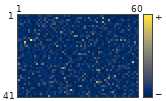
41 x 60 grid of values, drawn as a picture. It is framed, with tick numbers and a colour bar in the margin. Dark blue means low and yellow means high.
The texture is fine-grained noise. No regular stripes run through it. Overall the values sit about 10% of the way up the scale. No seam splits the table. The values are skewed, with a long tail toward high values. There is no overall slope.
